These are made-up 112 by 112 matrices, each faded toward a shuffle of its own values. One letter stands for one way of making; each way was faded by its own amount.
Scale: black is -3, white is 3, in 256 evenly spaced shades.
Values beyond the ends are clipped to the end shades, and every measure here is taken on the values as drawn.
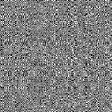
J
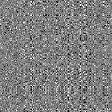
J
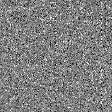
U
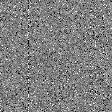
U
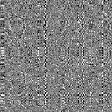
J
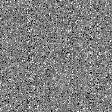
U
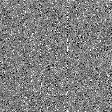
U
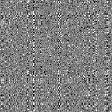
J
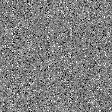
U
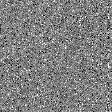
U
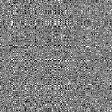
J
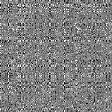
J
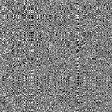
J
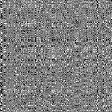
J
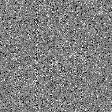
U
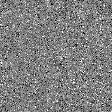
U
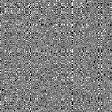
J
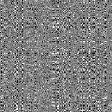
J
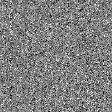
U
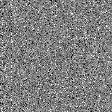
U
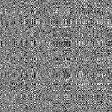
J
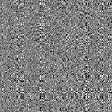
J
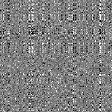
J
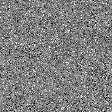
U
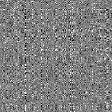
J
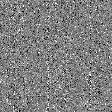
U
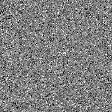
U
